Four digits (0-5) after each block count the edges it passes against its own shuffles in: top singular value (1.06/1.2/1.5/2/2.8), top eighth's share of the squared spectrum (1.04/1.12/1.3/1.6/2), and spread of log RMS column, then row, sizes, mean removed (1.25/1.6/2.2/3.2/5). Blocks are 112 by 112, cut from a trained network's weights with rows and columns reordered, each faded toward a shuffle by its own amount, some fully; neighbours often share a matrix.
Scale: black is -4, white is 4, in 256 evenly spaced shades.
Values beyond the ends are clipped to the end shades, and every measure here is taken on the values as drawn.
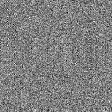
3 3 1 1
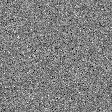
0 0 0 0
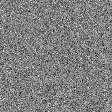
1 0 0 0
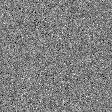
0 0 0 0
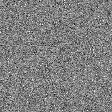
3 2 0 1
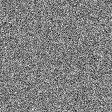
1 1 0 0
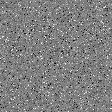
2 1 0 0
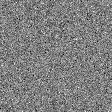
0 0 0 0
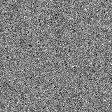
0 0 0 0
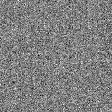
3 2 0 0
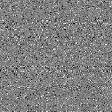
4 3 1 3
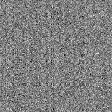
3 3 0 1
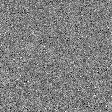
0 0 0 0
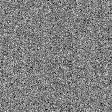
2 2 0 1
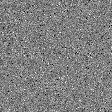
1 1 0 0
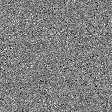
2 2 0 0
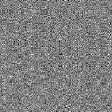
4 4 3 3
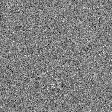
2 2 0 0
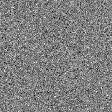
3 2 1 0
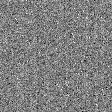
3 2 0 1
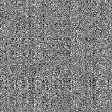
4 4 1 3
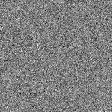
2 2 0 0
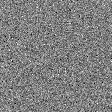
1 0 0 0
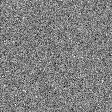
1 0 0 0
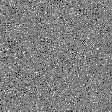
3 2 0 1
